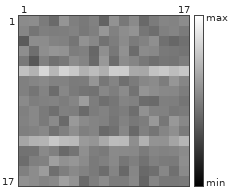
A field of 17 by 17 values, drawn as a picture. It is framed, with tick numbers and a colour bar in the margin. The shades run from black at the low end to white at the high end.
Rows 6 and 13 stand out from the rest. No overall slope runs across the table. Overall the values sit about 50% of the way up the scale. The values are skewed, with a long tail toward high values.
